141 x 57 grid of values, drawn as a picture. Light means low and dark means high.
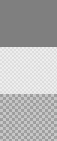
The table splits into 3 rows of 1 panel. Panel 1,1: middling, flat. Panel 2,1: very low, checkered, faint in contrast. Panel 3,1: low, checkered.
